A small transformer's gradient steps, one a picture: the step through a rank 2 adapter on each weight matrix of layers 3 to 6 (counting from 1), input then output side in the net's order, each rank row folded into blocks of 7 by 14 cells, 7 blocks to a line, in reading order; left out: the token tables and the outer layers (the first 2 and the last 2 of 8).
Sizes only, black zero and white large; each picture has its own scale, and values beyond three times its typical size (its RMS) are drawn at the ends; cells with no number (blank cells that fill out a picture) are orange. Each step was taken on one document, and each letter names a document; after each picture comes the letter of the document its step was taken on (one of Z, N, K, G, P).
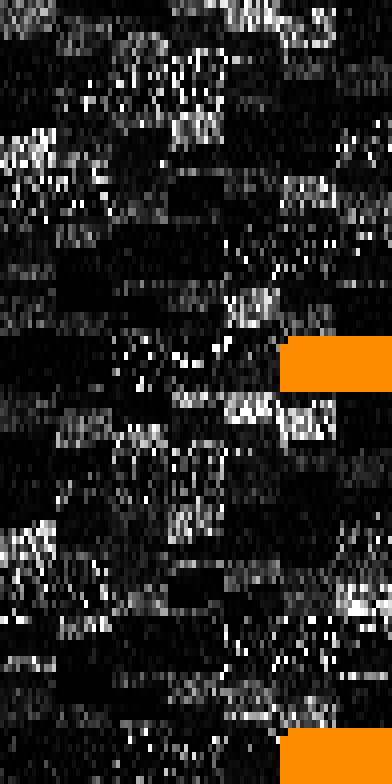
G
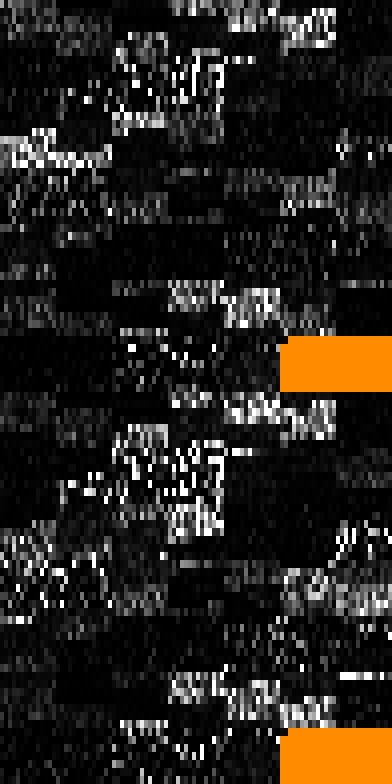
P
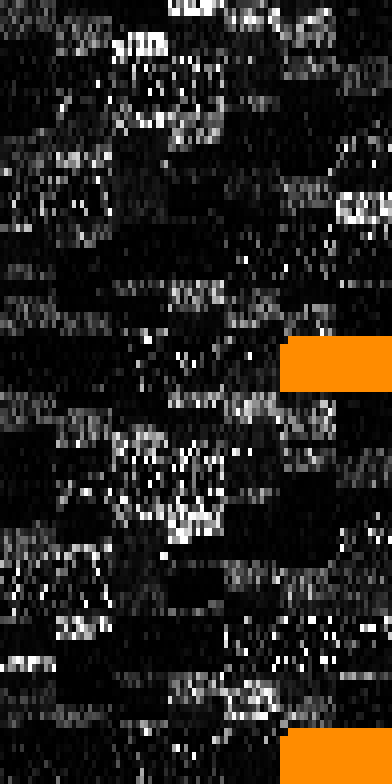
G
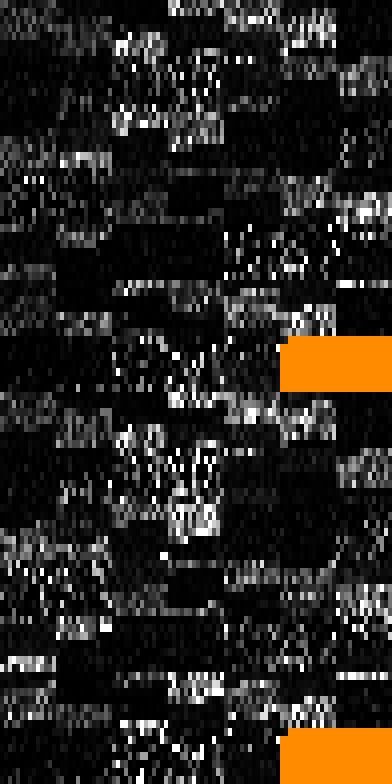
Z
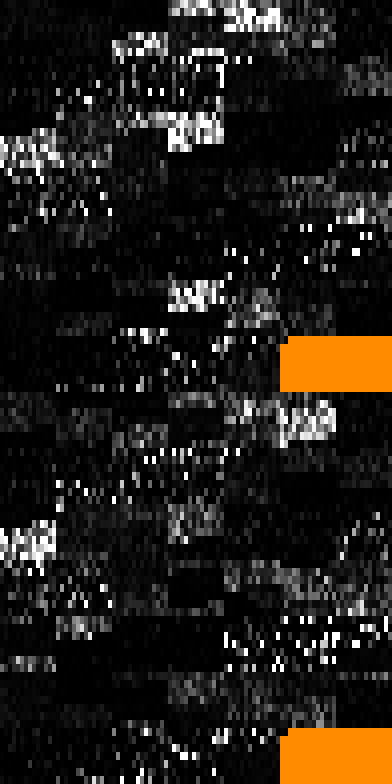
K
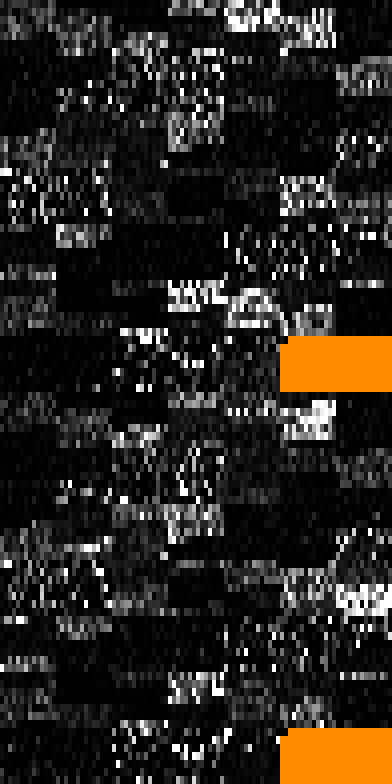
P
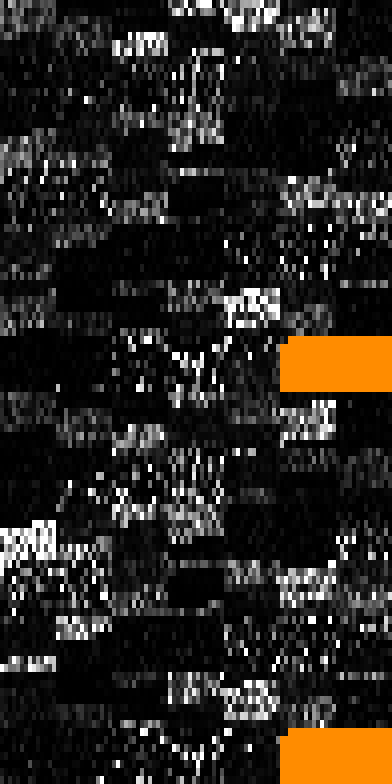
G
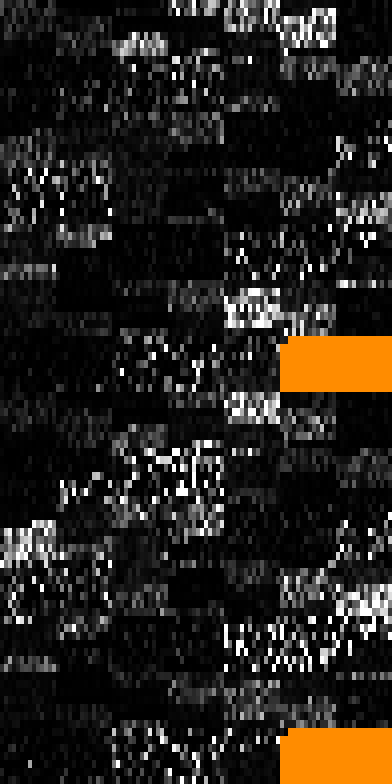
Z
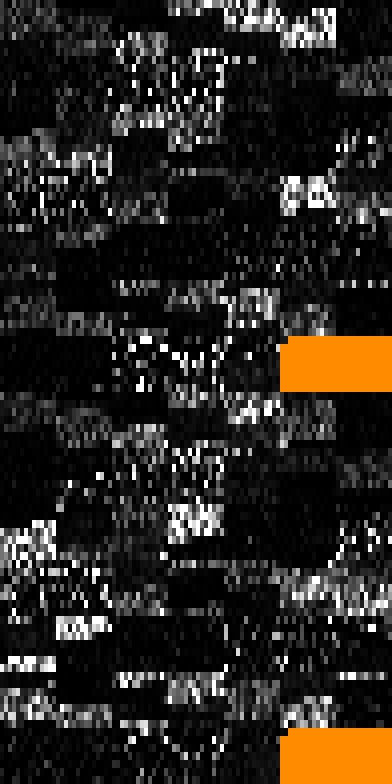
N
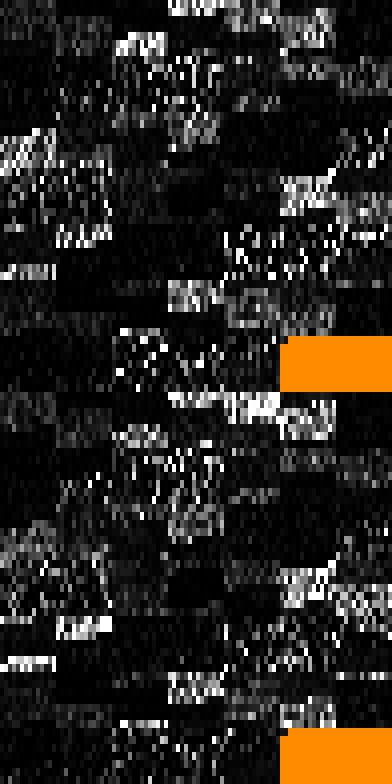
Z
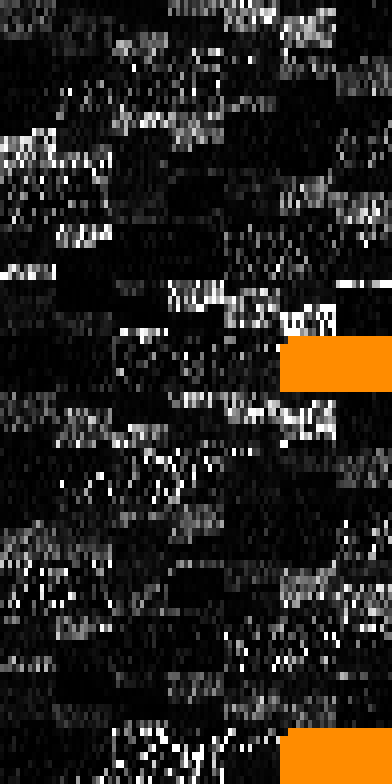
Z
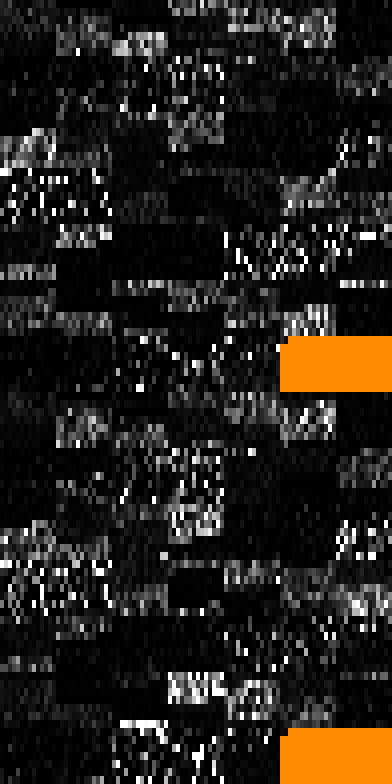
P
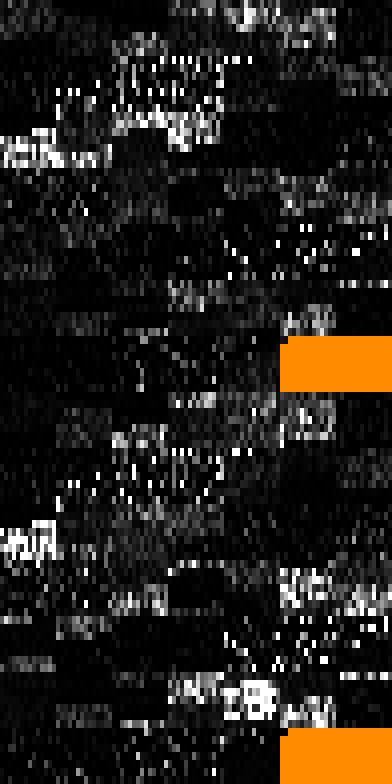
K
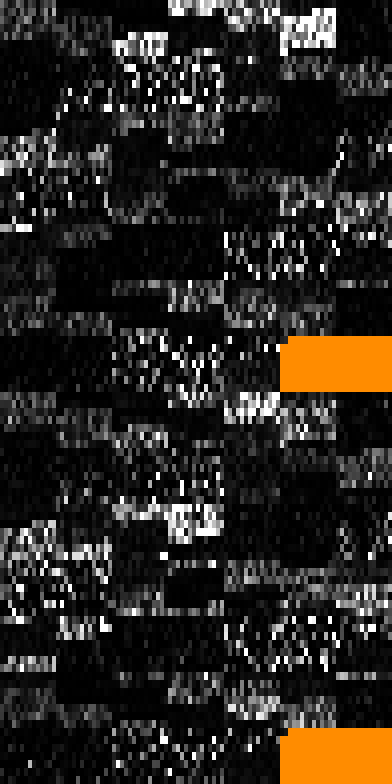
Z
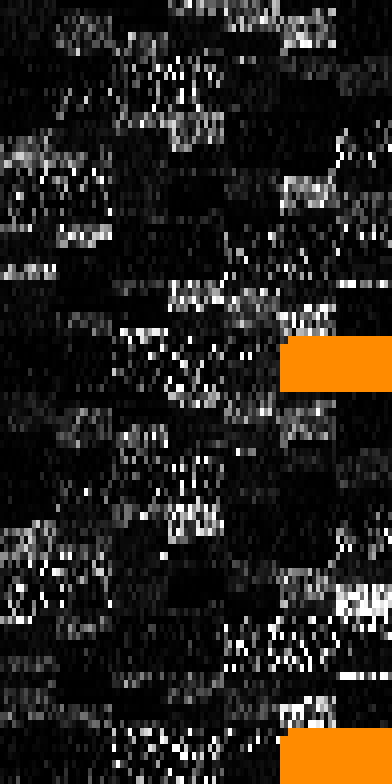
Z
